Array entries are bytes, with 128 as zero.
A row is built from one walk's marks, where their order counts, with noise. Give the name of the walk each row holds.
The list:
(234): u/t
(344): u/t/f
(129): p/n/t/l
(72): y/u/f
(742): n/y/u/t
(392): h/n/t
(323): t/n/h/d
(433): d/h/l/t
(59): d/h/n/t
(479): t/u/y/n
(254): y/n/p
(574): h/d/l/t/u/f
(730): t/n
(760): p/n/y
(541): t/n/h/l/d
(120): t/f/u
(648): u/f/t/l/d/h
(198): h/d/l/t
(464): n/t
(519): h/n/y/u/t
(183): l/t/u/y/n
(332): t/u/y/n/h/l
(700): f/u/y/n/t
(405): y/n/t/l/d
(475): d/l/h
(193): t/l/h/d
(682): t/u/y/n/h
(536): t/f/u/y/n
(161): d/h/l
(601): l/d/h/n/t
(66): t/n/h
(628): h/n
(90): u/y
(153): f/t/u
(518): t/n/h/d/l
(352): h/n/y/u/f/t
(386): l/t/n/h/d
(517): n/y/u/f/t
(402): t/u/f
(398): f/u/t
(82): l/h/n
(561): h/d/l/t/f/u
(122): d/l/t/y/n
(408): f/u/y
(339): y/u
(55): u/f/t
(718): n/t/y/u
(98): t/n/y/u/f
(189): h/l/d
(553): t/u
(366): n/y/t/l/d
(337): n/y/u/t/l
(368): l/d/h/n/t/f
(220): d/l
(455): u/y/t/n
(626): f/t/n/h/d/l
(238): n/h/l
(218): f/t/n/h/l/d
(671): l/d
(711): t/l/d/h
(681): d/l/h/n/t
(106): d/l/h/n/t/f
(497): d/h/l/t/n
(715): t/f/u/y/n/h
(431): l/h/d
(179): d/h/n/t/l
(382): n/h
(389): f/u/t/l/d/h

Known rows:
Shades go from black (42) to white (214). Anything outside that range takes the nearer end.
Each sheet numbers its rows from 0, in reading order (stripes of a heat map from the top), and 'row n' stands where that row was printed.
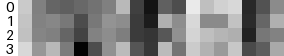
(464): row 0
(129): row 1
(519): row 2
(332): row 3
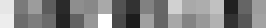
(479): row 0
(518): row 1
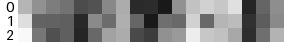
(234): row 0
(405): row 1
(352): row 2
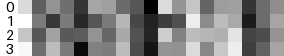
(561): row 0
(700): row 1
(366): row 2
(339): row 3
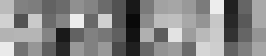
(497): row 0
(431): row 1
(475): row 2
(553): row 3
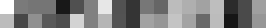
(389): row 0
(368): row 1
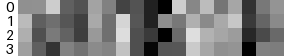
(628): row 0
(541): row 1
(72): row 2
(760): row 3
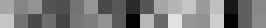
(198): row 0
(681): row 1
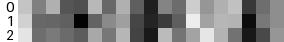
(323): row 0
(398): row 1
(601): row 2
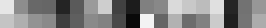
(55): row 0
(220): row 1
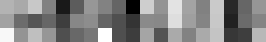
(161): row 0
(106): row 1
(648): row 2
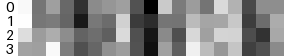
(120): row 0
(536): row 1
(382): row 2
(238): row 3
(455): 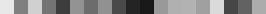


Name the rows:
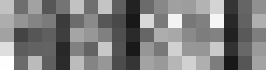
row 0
(193)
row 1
(179)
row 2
(574)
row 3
(218)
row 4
(183)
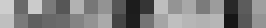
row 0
(82)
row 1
(392)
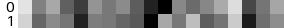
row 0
(730)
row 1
(122)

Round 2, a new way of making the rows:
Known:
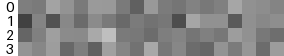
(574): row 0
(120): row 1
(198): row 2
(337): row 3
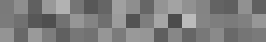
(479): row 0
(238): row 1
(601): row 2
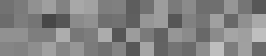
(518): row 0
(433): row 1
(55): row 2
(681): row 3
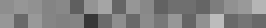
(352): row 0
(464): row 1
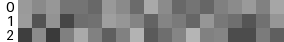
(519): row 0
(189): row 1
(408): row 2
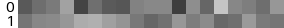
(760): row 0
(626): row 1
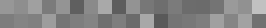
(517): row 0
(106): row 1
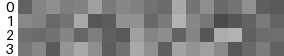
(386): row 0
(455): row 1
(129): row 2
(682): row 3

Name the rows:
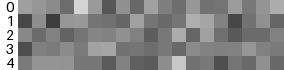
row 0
(153)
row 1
(536)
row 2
(541)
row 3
(561)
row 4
(730)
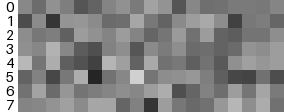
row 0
(368)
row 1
(715)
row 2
(218)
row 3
(98)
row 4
(72)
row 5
(90)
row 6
(628)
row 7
(475)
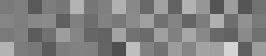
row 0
(382)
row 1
(59)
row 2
(332)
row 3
(234)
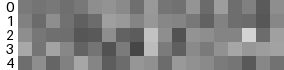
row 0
(389)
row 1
(711)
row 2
(344)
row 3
(402)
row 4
(183)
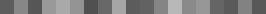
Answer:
(700)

